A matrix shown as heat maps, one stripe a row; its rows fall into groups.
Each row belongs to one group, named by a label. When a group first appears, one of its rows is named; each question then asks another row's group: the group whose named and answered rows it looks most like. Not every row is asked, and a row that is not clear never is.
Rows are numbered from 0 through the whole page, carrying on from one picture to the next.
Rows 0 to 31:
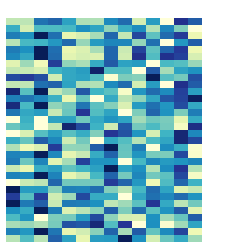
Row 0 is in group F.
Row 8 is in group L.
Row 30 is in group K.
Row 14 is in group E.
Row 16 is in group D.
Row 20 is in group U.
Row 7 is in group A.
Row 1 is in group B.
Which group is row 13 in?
U
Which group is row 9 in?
F
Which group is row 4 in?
K
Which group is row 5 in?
K
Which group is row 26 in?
L
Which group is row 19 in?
K
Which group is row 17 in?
F
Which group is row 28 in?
A
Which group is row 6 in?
D
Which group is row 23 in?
D
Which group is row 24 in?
L
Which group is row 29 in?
A
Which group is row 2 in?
K
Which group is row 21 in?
D
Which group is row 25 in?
U
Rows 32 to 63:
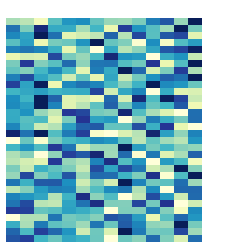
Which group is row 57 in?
U
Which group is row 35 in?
A
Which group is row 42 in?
B
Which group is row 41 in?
L
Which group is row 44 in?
K
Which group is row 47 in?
B
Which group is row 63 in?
L
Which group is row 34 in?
K
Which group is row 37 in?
D
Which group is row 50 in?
E
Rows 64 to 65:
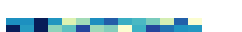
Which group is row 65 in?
U
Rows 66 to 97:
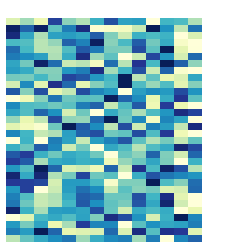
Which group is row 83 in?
E
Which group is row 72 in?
K
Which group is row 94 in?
D
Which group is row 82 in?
B
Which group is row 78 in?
B
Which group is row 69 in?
B
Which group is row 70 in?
B
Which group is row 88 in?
U
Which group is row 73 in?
B
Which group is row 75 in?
E
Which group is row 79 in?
F
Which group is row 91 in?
B
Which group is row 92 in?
B
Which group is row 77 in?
D
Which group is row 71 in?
U
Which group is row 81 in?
A
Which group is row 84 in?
F
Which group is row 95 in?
U
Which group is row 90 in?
A
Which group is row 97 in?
F
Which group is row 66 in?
D
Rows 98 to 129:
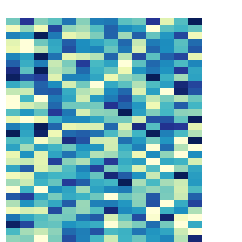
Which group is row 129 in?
A
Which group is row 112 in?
A
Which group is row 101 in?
A
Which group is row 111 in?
E
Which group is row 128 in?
B
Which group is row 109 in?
E
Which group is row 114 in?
L
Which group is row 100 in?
K
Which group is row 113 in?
K
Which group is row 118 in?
D
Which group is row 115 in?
A
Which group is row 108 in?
F
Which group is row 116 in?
B
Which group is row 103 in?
K
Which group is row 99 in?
D
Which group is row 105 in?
U
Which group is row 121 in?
A
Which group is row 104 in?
U
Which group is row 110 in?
D
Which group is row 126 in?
B
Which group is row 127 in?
L
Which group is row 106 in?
L
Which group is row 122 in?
E
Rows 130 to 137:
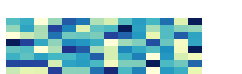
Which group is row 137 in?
D
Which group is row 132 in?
D
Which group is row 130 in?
A
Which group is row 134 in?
A
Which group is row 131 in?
E
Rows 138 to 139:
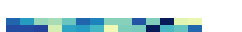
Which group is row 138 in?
B
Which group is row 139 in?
L
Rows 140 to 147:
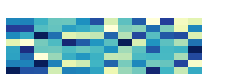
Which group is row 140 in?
B
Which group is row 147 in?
L
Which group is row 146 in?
K
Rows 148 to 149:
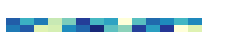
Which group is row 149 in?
B
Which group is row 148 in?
U
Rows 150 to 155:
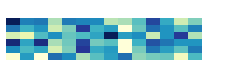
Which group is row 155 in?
E
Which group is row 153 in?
U
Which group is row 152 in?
D
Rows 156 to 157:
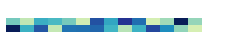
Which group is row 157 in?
L
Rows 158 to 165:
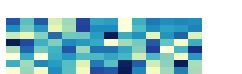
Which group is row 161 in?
L
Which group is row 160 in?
D
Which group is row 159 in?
U
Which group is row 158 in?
U
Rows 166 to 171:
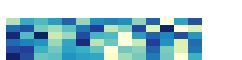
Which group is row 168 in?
U
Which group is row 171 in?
L
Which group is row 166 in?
F
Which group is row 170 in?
L
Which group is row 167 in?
B
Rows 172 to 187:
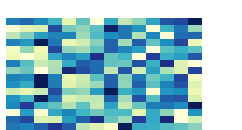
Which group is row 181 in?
K
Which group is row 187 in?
E
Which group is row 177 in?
A
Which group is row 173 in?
D
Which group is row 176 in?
D
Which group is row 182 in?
D
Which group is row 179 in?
A
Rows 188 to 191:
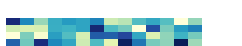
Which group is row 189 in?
A
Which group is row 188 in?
L
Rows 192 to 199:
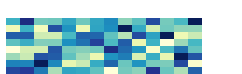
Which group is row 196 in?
D
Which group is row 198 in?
K
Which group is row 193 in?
E
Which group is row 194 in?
B
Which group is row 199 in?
L
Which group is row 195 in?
A
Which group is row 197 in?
F
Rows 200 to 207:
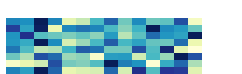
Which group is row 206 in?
D
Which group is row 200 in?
K
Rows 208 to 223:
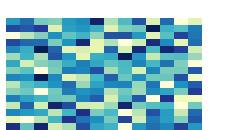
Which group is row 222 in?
A
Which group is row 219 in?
B
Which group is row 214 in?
B
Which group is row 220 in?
E
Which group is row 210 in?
D
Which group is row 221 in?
U
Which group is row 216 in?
K
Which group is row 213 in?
E
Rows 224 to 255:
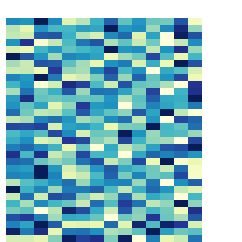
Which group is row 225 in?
D
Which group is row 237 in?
B
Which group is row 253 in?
K
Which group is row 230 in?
F
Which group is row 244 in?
B
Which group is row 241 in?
A
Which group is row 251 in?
A
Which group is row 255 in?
A
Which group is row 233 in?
A
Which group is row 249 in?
E
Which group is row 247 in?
F
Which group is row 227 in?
A
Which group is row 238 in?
F
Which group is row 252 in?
L
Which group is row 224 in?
K
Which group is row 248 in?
L
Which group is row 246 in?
K
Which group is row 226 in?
F
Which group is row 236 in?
U
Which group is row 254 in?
L
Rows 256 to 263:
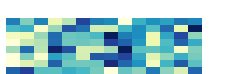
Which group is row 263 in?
L
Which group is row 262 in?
D
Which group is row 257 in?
A
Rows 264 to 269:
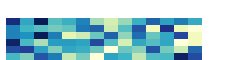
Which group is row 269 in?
F
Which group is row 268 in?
L
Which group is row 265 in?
B
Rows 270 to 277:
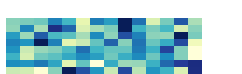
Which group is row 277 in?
A
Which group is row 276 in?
F
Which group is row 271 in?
E
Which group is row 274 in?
B
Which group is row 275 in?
B
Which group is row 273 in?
K
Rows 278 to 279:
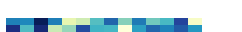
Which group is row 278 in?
K
